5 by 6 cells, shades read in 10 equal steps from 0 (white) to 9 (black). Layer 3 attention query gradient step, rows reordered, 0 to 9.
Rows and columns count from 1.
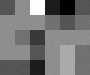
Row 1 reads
6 4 0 8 9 6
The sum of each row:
33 28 28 26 32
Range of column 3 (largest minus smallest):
8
